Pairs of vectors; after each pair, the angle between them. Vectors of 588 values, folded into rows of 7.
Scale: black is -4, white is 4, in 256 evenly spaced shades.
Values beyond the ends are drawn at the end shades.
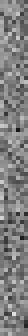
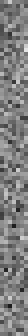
partly opposed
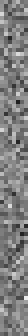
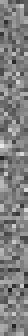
orthogonal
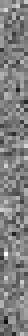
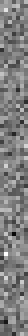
nearly parallel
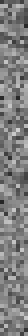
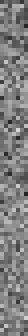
nearly parallel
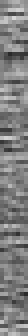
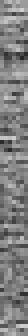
nearly parallel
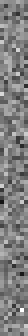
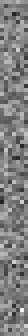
nearly parallel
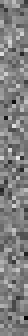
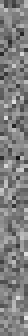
nearly opposite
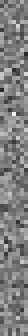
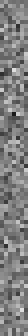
nearly opposite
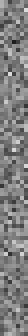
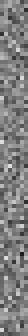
partly opposed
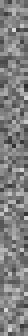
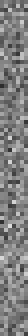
orthogonal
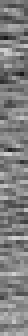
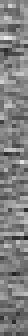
nearly opposite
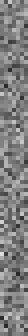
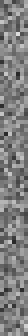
orthogonal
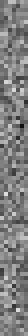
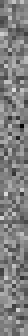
nearly parallel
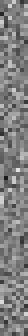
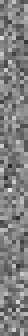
partly aligned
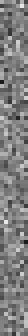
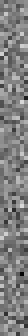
partly opposed
